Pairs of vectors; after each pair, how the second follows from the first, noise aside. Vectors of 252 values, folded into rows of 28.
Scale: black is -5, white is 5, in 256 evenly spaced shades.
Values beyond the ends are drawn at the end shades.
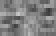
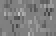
partly zeroed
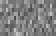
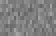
shrunk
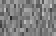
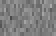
shrunk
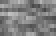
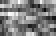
scaled up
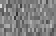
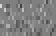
partly zeroed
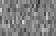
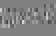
partly zeroed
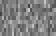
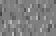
partly zeroed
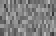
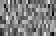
scaled up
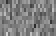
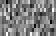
scaled up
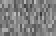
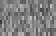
wrapped around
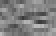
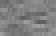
shrunk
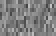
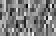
scaled up
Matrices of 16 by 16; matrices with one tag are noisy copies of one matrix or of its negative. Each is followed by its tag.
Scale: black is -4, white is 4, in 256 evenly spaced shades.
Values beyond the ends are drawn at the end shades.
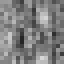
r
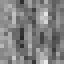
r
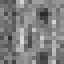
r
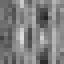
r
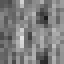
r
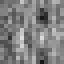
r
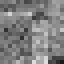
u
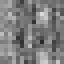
r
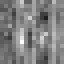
r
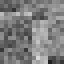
u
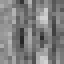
r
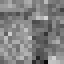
u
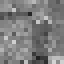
u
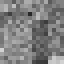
u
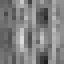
r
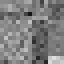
u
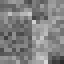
u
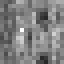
r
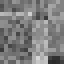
u
